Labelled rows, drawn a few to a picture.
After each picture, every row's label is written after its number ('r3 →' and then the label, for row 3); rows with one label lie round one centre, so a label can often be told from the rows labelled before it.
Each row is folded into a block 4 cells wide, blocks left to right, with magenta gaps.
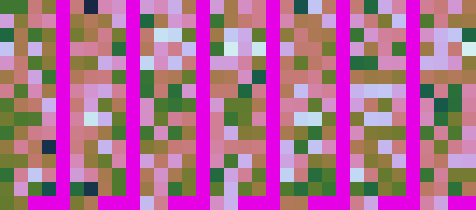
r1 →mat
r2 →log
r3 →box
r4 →box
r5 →log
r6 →log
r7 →box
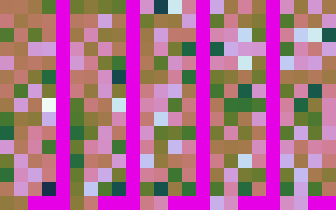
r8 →mat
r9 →mat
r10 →log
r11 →box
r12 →box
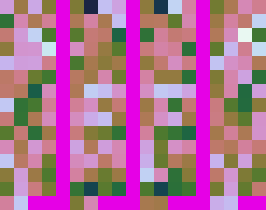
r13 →box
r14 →log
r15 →log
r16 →box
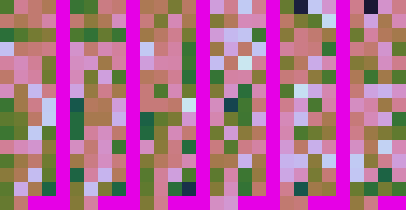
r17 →mat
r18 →mat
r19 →mat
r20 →box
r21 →log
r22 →log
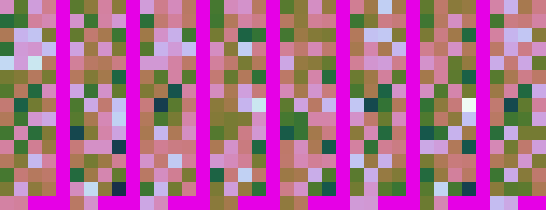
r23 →box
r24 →mat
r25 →box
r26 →mat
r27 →mat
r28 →box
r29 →mat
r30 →box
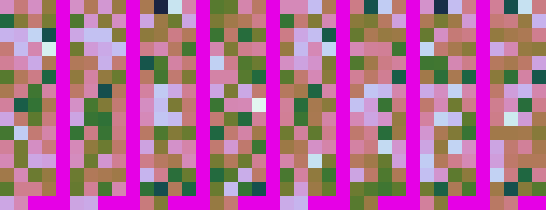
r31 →box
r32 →box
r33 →log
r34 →mat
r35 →box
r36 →log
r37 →log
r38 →log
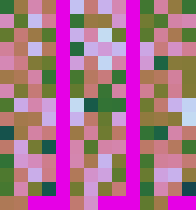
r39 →mat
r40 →box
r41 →mat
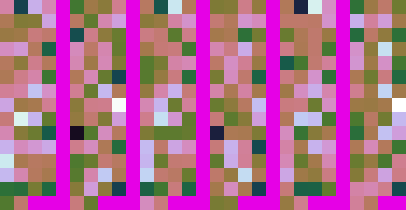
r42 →log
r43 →mat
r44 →log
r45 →mat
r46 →log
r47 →mat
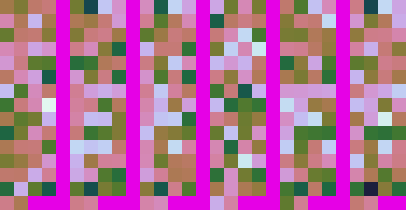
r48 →mat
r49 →log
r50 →log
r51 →box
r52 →log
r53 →log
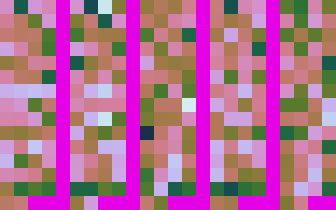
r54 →log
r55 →log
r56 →mat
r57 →log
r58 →mat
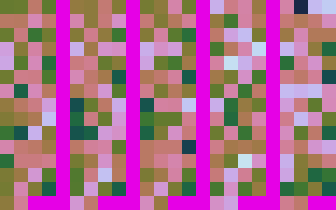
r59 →mat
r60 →mat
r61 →mat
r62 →box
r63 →log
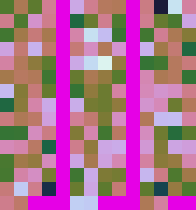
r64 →mat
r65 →box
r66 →log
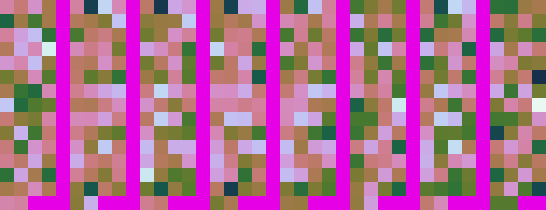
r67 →box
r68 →log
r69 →log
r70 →log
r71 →log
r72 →mat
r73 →log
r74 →mat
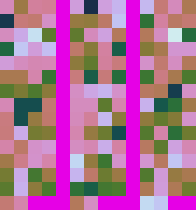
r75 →box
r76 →log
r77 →box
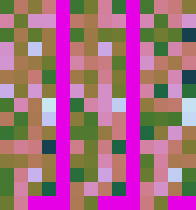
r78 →mat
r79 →mat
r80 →mat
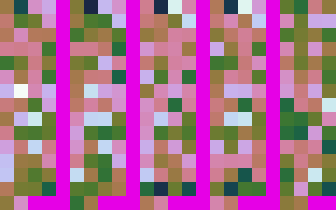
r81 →log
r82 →log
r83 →log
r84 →log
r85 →mat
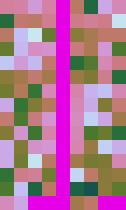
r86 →box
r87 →log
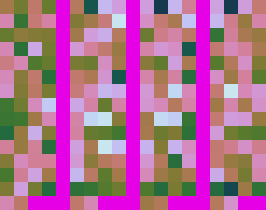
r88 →mat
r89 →log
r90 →log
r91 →log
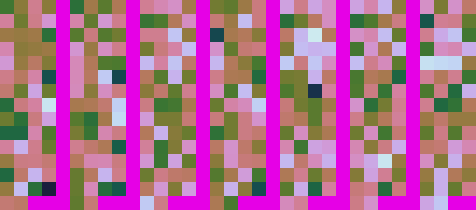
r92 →mat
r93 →mat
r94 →box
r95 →mat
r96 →box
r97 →box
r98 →box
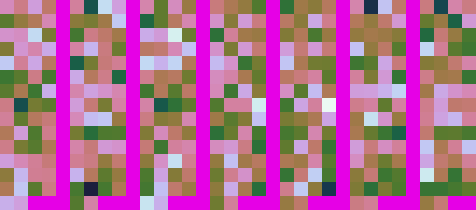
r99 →box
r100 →log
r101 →box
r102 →mat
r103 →mat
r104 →log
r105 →log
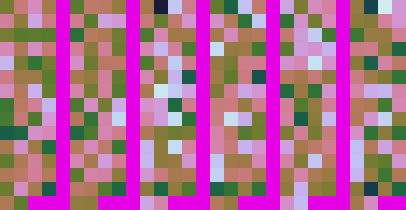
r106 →mat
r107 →mat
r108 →log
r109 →log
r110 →box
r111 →log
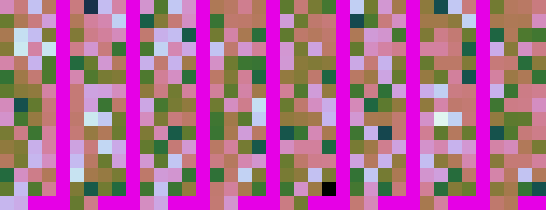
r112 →box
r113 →log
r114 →box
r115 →mat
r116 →mat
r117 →box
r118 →log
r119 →mat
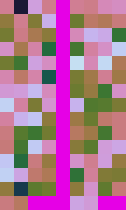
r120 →log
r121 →box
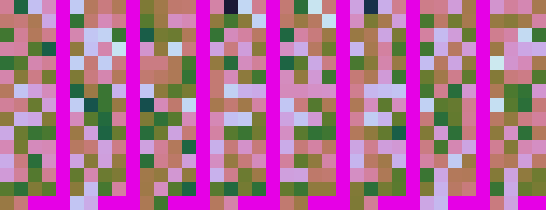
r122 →log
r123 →box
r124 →mat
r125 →log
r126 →log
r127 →log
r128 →box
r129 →box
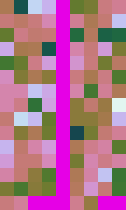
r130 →log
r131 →mat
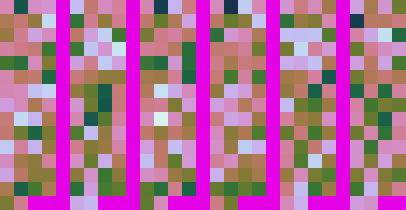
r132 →log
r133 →box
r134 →log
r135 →log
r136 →box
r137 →box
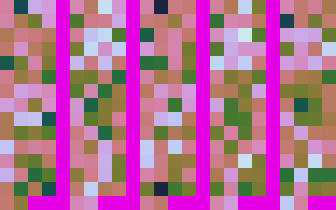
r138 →log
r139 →box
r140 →log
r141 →box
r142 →box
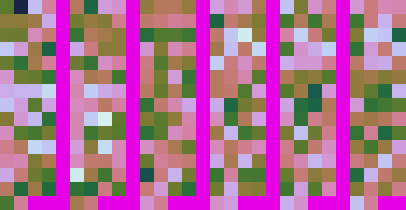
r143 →log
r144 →log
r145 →mat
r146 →box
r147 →box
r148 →box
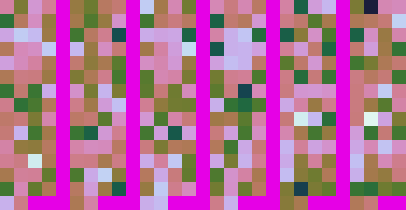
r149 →box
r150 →mat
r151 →box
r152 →box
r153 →log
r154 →log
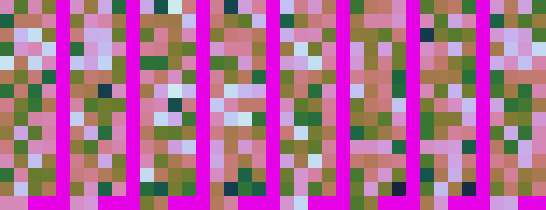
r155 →box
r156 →box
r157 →log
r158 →log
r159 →box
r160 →mat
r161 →mat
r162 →box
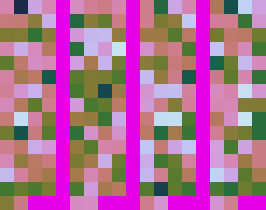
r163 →log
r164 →box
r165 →log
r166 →log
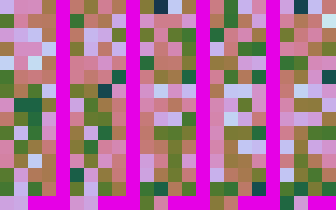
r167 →box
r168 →box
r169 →log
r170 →log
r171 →log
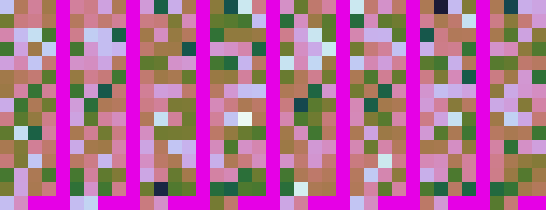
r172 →box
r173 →box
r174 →log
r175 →log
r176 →box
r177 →box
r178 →log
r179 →log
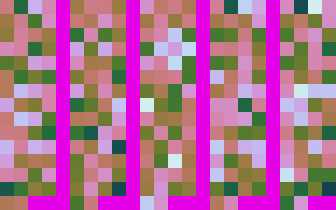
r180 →log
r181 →mat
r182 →box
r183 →log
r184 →log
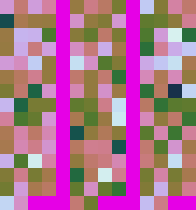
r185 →box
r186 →mat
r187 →box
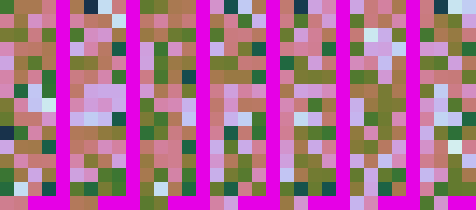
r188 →mat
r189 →log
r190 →mat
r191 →log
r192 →log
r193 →box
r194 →log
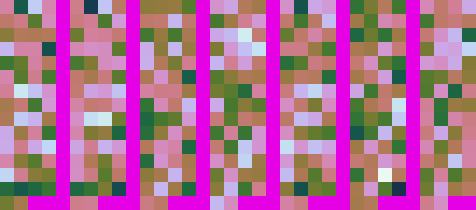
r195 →log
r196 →log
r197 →mat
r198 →box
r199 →log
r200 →mat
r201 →box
